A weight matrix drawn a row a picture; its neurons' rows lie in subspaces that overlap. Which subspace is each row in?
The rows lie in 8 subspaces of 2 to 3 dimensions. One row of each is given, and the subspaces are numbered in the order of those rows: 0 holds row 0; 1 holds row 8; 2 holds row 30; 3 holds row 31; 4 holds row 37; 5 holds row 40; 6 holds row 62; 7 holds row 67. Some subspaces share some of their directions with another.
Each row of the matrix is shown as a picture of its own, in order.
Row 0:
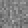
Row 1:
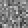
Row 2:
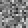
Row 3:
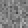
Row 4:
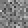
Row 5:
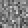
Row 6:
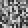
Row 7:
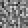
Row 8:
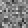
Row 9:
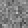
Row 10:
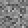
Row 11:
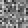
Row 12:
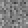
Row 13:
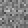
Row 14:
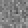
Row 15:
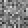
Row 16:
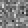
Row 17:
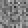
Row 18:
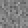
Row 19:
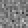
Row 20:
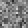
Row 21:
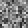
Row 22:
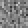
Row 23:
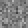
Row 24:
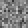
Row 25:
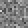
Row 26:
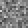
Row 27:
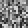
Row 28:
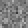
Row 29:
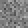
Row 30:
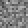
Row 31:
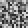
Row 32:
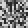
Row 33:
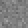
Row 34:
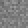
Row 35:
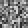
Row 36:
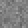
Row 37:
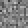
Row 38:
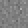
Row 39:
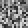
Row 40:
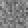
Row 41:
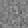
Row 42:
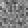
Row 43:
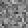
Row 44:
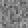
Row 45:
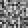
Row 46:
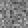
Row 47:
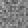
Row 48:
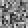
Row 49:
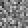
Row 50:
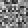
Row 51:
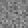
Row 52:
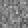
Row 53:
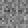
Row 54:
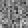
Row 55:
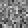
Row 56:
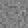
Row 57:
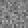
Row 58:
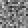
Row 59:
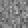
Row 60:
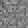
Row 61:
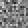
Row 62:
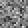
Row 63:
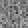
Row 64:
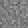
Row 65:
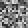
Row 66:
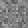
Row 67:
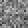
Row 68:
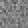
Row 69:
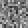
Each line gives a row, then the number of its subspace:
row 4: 4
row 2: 5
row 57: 3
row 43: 0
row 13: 7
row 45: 7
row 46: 0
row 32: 5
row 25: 4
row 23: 7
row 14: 5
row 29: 4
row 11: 7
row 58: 2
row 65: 6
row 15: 7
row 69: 2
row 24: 7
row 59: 5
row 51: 3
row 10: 6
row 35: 1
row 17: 4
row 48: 3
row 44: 3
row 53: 7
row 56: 0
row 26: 0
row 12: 0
